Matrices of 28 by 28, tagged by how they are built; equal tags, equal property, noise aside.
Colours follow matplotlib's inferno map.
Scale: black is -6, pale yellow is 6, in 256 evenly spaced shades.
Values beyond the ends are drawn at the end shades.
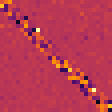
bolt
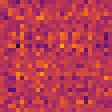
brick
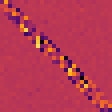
bolt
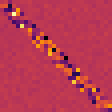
bolt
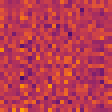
brick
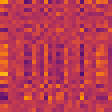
brick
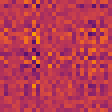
brick
